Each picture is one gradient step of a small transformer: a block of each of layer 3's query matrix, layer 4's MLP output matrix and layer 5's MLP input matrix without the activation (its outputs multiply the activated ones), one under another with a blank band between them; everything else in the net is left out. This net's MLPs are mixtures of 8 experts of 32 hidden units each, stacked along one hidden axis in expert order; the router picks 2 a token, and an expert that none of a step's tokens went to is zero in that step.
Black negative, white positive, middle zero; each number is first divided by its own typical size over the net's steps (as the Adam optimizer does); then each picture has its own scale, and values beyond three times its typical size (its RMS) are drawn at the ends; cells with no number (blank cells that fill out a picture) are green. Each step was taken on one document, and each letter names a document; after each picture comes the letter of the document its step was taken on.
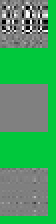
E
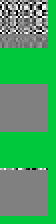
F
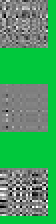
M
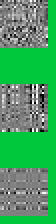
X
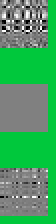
E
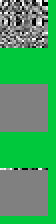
F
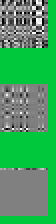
F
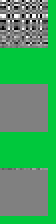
E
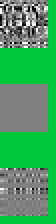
X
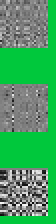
M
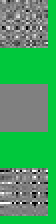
E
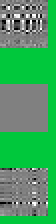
E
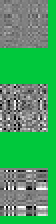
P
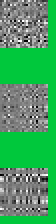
X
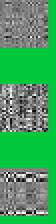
P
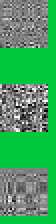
P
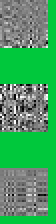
P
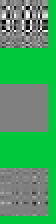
E
